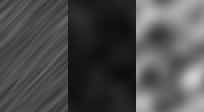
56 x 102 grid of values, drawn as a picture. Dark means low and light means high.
The table splits into one row of 3 panels. Panel 1,1: low, slanting up to the right, faint in contrast. Panel 1,2: very low, smooth, faint in contrast. Panel 1,3: middling, smooth, strong in contrast.
